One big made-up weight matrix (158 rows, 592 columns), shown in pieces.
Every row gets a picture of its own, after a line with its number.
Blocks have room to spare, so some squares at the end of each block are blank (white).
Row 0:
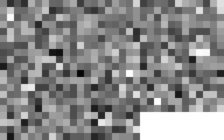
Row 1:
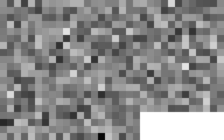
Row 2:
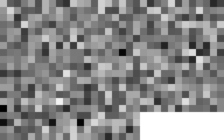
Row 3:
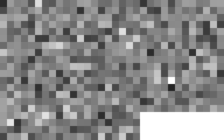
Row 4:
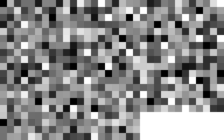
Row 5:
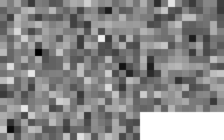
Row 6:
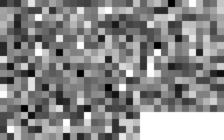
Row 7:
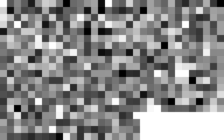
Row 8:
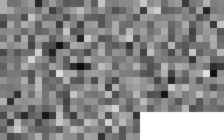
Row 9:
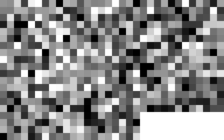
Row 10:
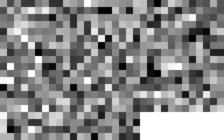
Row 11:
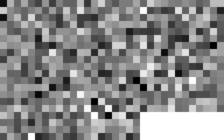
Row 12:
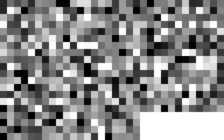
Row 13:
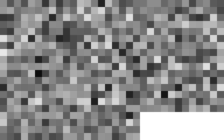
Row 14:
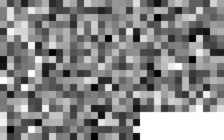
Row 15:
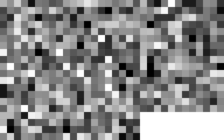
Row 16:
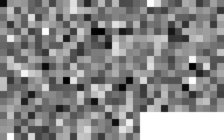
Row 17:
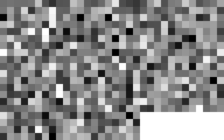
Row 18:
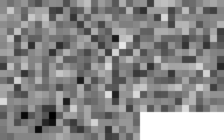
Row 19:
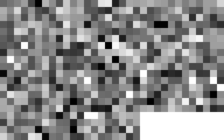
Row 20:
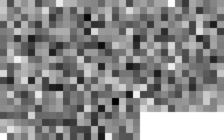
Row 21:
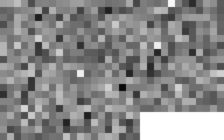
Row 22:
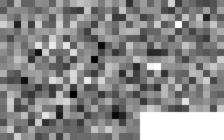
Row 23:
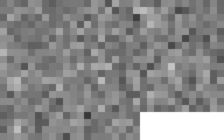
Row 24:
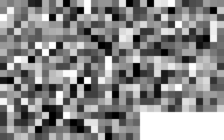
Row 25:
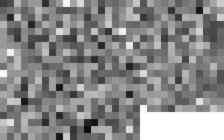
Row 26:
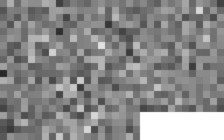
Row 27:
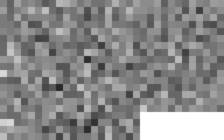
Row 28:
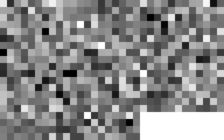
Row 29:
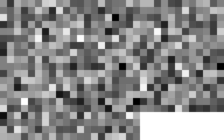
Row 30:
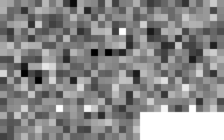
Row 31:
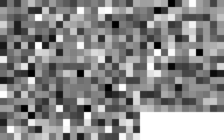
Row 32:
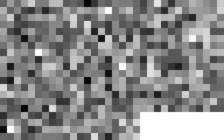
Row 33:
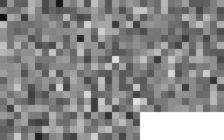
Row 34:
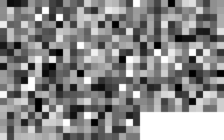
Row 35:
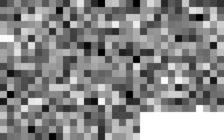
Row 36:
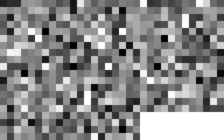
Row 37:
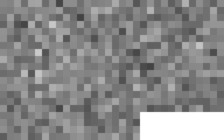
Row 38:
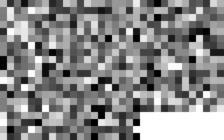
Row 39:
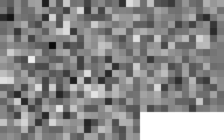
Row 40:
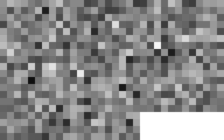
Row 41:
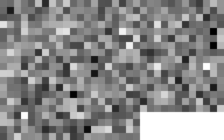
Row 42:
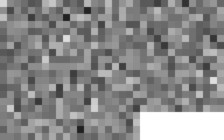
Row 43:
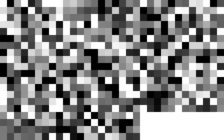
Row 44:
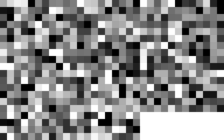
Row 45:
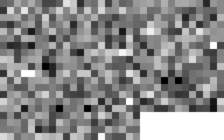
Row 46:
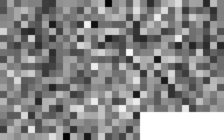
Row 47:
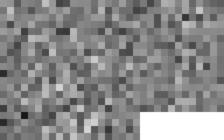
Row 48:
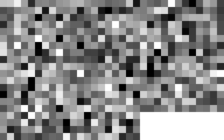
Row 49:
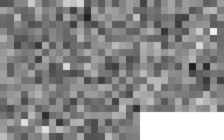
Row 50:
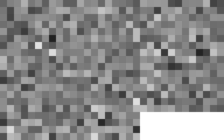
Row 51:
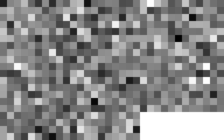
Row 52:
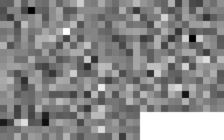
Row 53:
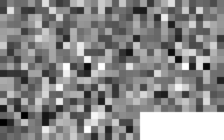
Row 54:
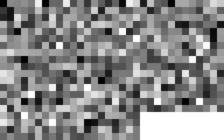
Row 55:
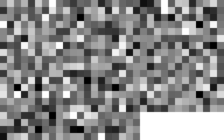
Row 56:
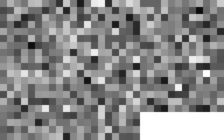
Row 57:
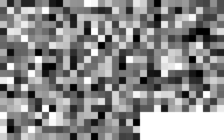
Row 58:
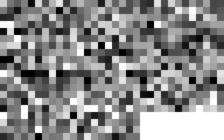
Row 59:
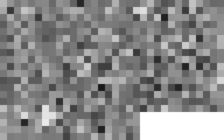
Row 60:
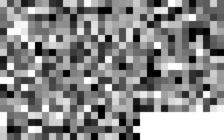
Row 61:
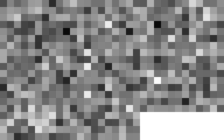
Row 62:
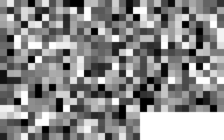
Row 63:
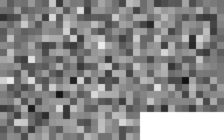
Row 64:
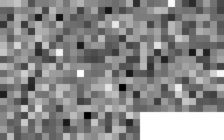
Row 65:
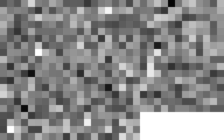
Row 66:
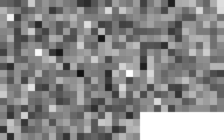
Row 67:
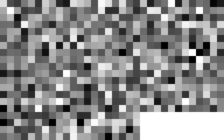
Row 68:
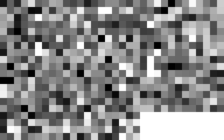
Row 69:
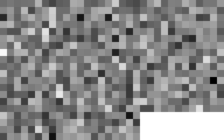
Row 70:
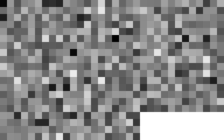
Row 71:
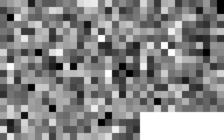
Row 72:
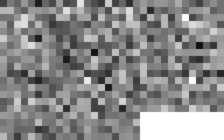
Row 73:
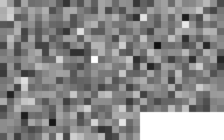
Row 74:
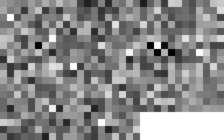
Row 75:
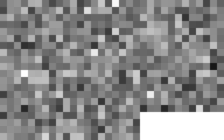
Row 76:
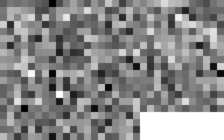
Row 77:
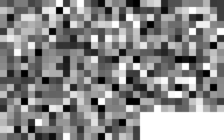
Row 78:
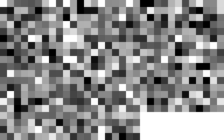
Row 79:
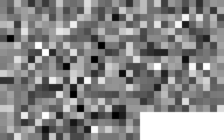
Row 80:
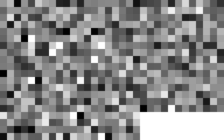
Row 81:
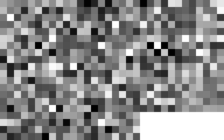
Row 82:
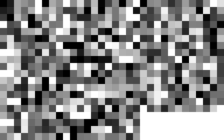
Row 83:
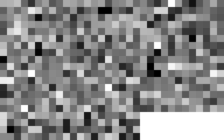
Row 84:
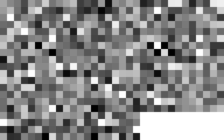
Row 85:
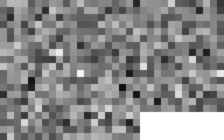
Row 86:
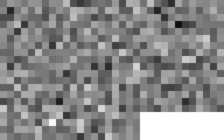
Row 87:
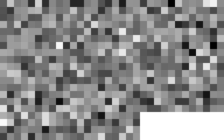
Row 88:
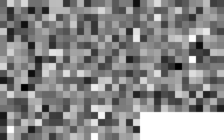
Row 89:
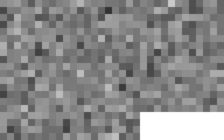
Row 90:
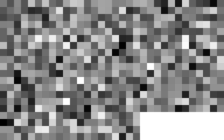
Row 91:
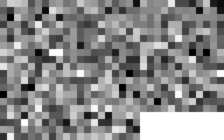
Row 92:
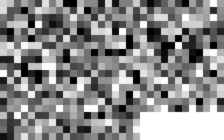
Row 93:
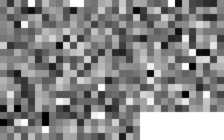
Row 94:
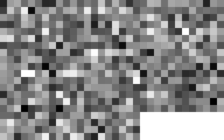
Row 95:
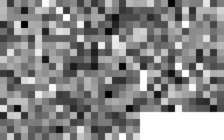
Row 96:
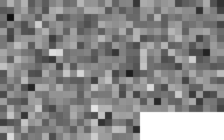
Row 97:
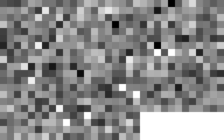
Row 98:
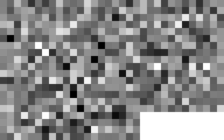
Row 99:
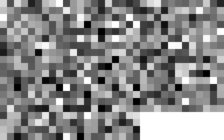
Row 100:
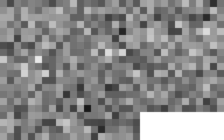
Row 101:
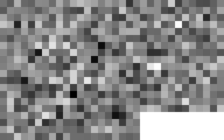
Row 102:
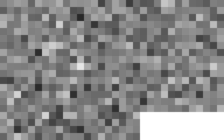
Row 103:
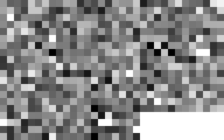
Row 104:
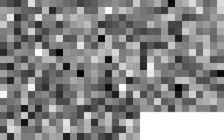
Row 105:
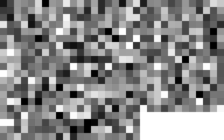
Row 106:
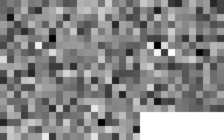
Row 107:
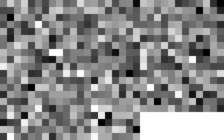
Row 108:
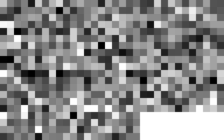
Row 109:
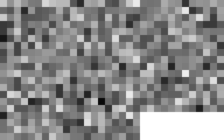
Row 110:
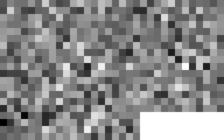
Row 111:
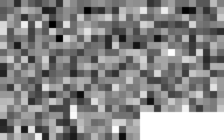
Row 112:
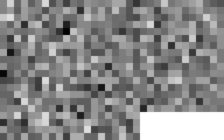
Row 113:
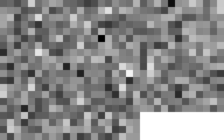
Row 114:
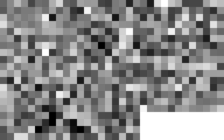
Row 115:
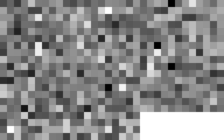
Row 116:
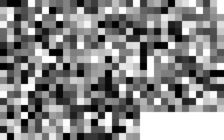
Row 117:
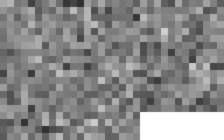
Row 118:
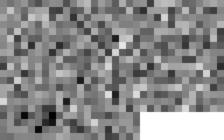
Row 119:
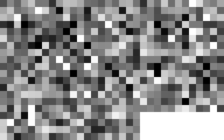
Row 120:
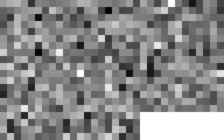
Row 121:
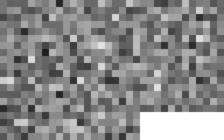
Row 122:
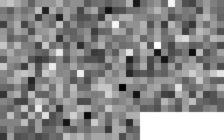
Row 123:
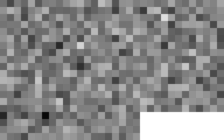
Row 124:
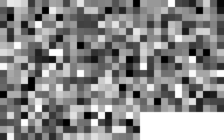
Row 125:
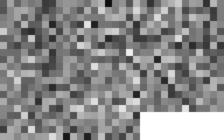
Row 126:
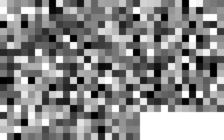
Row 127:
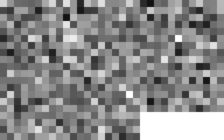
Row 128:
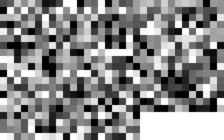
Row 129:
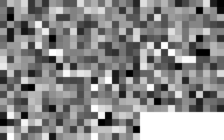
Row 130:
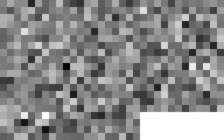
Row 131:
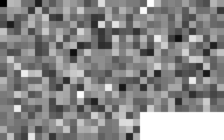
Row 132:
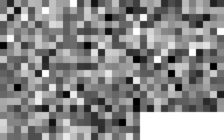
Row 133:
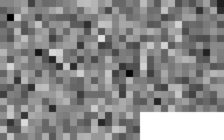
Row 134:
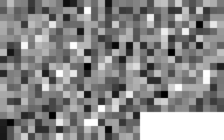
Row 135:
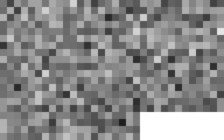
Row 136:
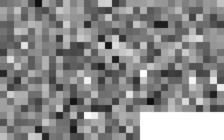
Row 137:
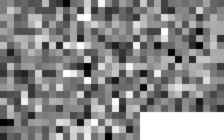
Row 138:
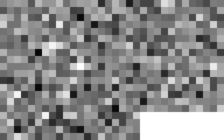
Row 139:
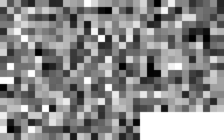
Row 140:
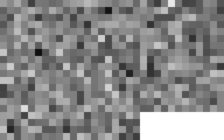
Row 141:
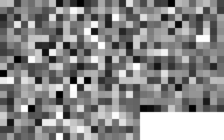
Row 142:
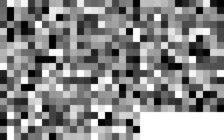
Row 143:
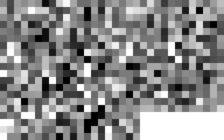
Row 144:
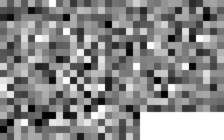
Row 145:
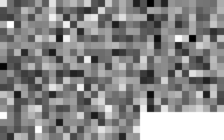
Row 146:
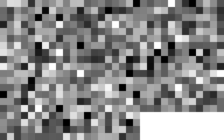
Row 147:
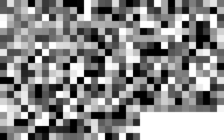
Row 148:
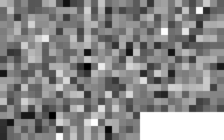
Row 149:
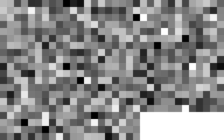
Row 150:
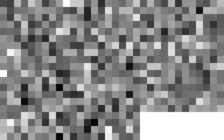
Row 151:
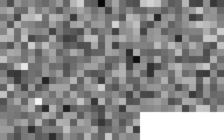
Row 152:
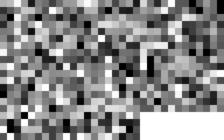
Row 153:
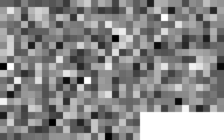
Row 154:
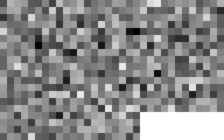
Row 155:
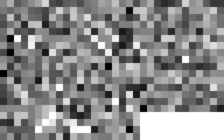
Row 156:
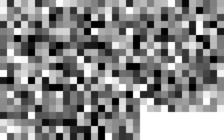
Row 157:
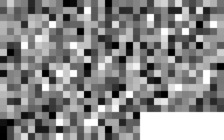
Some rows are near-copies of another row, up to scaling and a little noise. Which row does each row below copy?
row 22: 101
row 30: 92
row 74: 81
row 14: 38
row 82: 105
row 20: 156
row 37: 9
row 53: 110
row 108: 58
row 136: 19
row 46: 125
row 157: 134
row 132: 135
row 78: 127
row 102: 138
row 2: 67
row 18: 118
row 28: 43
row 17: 69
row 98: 79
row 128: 45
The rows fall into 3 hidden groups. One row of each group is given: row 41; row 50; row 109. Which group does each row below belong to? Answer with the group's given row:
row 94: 109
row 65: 50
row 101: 41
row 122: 50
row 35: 109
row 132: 109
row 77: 109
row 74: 50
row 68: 50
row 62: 41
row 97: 50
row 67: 41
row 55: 41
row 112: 41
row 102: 41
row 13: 109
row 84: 50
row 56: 109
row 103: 50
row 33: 109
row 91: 50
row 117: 41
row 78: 109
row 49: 41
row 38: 50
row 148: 41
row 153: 41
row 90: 41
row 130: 41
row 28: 109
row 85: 50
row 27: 41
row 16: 109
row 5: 50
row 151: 109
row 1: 41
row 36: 109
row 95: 109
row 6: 50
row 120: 50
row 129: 50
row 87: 41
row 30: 109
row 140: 50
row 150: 41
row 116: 50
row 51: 109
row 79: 41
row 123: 41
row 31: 50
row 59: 41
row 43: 109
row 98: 41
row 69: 109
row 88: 50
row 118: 41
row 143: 41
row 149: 41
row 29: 109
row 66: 50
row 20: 41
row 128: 109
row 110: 41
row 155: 41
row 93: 41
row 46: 109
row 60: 50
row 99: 109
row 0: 50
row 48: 50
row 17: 109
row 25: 41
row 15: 50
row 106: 50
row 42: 109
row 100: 109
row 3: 41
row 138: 41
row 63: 41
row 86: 41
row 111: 109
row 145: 109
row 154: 109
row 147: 41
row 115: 50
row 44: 50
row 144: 41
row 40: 50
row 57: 50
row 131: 109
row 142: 50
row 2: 41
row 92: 109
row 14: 50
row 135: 109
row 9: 109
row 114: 41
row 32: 50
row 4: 109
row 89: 50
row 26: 41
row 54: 41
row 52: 41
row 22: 41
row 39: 41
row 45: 109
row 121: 41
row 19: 109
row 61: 41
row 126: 41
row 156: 41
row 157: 41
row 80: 41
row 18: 41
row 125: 109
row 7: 109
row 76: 109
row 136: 109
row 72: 109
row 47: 41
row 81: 50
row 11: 109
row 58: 109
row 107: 50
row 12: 41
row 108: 109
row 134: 41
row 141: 41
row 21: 50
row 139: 50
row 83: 50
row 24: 41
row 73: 41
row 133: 50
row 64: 50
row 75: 109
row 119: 41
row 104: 50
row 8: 41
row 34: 50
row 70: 109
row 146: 50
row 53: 41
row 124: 50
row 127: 109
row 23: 109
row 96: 50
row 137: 41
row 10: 50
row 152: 50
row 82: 41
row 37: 109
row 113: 50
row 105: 41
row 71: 50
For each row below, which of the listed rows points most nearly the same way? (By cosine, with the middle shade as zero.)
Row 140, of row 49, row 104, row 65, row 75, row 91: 91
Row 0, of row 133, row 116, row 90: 116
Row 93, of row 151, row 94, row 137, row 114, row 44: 137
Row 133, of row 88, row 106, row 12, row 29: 106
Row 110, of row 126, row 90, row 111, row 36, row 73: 90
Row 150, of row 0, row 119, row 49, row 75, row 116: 49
